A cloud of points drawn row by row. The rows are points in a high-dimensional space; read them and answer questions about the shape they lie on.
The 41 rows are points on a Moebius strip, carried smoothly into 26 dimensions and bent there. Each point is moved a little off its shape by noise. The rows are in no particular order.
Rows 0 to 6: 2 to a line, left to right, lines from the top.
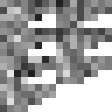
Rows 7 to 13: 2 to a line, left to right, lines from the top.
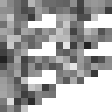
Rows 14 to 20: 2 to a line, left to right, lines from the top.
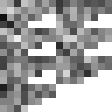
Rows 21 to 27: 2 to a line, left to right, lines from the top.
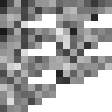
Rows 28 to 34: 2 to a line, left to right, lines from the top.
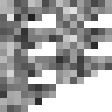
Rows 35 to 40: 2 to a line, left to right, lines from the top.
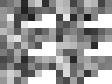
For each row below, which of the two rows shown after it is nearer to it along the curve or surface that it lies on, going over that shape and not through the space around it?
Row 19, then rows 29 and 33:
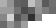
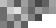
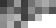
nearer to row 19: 33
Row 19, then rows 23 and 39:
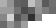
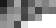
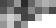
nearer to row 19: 39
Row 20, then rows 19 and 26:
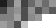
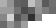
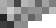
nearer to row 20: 19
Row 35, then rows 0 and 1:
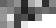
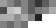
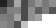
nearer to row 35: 1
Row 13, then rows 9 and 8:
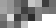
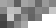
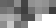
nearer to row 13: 8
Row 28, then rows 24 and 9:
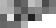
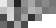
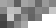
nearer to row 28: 24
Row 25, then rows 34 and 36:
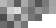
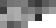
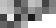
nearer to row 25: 34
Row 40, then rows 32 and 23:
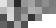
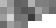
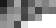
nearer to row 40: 32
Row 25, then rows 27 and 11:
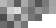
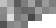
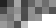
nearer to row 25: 27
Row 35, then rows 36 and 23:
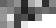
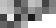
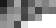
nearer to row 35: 36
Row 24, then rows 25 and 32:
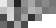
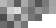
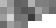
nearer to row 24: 32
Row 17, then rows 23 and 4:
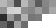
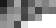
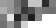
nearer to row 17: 4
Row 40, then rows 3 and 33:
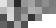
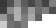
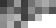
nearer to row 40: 33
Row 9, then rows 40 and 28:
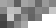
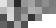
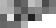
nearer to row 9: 40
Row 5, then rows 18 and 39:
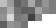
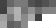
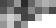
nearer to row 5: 39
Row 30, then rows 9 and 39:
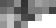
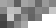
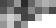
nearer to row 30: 39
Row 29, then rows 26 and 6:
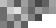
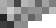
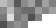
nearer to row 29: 26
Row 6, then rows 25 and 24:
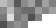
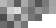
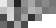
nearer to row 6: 24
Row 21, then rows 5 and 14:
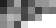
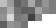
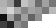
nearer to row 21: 5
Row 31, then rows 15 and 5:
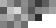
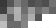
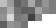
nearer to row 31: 15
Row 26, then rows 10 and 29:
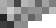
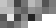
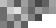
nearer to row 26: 29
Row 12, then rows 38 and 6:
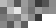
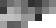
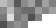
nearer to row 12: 38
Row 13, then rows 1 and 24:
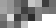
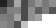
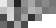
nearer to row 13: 24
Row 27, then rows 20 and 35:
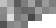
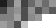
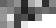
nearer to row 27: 35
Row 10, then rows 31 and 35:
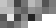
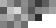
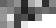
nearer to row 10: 35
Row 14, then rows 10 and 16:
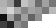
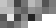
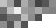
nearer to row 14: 16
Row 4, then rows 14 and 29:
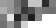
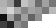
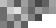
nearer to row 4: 14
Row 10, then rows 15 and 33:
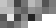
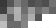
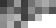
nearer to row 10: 33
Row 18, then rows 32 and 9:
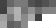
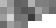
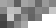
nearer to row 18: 9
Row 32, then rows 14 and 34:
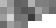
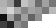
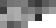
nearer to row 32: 14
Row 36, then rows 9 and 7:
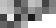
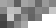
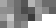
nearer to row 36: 7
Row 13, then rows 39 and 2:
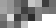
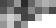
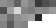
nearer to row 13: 39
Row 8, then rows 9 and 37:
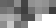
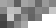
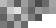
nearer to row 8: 9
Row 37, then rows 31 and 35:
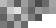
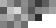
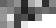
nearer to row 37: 31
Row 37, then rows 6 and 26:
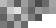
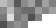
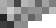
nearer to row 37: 26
